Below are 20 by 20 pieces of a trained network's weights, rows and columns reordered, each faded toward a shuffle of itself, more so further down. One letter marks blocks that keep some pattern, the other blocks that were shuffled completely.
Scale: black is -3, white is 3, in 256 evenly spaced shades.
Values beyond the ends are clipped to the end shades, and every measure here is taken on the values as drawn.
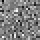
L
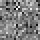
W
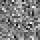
L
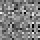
W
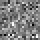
W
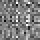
W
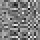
W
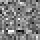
W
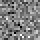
L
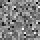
L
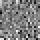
W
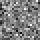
L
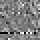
W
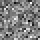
L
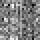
W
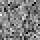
L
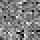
W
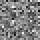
W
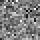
L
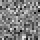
L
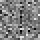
W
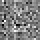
W
